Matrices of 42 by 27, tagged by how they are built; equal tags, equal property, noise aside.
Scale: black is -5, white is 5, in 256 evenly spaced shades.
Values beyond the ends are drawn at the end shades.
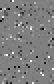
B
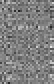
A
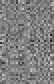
A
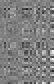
A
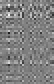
A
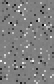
B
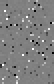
B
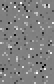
B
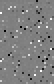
B
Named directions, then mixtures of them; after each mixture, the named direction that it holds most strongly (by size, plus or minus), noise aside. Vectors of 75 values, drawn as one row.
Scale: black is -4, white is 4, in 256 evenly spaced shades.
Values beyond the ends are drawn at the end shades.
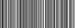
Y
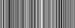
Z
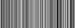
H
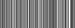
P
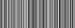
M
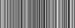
H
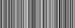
M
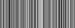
Z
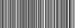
Y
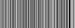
P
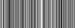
Z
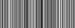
Z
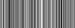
Z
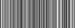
H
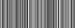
M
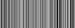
H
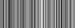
Z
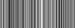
Z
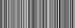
M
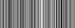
Z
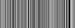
P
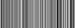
H
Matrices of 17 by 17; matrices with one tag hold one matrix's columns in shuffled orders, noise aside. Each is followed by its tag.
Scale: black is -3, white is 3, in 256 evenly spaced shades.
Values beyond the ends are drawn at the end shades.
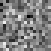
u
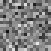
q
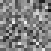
u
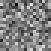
q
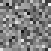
q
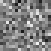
u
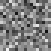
q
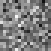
u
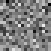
q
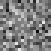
u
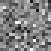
u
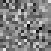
u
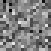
u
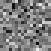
q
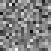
q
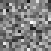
u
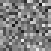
q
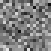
q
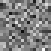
q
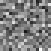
q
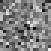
u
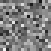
q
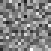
q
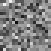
q
